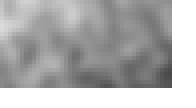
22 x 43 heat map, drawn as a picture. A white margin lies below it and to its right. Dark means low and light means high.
The bottom right is the ninth with the lowest average. There is an overall slope up to the top left. No regular stripes run through it. The ninth with the highest average is the top left.
